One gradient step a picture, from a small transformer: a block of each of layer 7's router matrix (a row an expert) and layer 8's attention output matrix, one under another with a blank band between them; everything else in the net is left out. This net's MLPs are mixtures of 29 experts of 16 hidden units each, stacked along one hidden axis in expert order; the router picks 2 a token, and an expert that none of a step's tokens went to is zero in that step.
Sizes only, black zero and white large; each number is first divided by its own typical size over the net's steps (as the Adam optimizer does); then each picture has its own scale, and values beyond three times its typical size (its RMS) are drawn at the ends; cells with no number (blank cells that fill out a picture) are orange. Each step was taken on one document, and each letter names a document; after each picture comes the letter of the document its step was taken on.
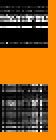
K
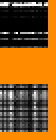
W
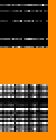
W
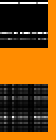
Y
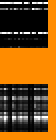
Y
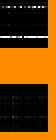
Y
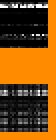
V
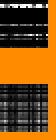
V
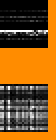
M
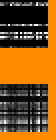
V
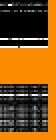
W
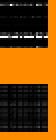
V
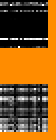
W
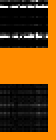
V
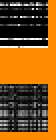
W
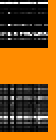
Y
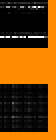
Y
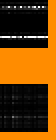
Y
